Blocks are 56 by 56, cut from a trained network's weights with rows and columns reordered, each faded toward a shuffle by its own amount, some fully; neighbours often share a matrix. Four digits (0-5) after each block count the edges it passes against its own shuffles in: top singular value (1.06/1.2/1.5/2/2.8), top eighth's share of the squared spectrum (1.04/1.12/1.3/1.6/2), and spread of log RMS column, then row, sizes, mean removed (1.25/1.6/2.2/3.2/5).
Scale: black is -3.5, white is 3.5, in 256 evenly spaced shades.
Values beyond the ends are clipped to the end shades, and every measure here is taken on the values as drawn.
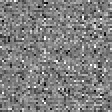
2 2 2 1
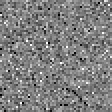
0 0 0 0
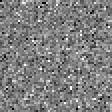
0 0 0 0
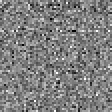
2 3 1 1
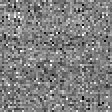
1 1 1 0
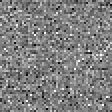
1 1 0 0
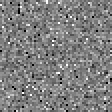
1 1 0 0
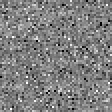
0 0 0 0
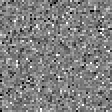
0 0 0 0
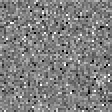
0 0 0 0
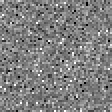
0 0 0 0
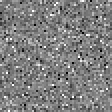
0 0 0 0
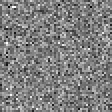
2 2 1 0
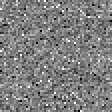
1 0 0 0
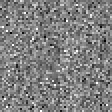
1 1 0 0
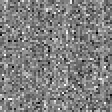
2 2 0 0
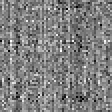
3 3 1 2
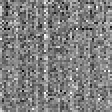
3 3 1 2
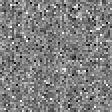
1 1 0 0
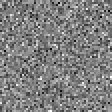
0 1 0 0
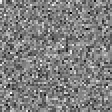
1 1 0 0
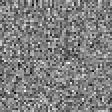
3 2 1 0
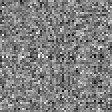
3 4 2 2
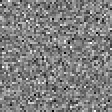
0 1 0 0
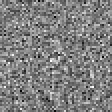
2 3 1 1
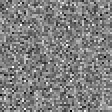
1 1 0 0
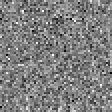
1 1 0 0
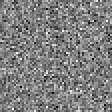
2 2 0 0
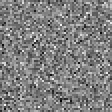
1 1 0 0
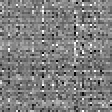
3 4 3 1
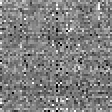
2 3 2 1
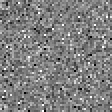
0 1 1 0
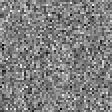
2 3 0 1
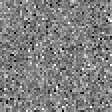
1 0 0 0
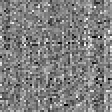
3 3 1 2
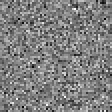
2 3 1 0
